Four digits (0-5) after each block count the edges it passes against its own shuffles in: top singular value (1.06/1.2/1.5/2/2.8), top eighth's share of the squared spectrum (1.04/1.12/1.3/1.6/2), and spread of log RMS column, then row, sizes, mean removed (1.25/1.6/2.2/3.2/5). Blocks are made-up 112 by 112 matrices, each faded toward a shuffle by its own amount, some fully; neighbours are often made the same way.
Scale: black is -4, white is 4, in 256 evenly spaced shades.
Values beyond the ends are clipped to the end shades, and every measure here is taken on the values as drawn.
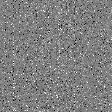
1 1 2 0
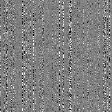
2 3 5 0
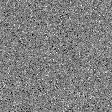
0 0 0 0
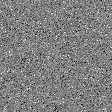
0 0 0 0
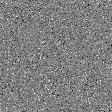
0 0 0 0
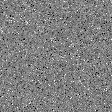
0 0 0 0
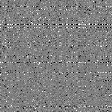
5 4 2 3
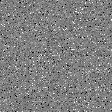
3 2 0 1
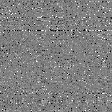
4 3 1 2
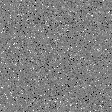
1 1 0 0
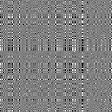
5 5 4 4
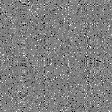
4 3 2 2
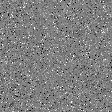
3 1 1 0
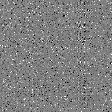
4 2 1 0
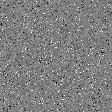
2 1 0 0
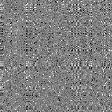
5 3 3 2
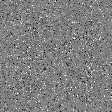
3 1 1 0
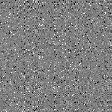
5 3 2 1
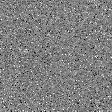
3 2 0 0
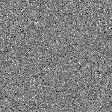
3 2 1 0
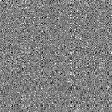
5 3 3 2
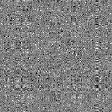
4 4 2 2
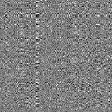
5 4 3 3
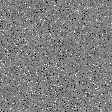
0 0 0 0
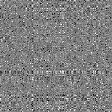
5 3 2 3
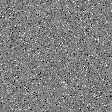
0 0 0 0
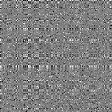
5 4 3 3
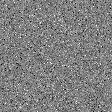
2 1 0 0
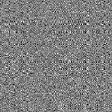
5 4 3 3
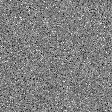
1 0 0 0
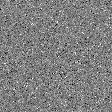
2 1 0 0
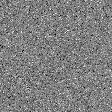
1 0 0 0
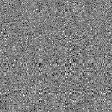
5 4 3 2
